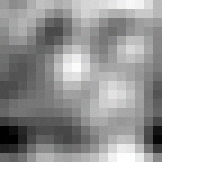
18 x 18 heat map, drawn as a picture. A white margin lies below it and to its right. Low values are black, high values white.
The middle left is the calmest part. The bottom left is the ninth with the lowest average. No lone cell stands out from its neighbours.
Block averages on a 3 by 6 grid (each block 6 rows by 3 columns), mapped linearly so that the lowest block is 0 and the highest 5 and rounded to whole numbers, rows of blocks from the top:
333444 / 125553 / 022452
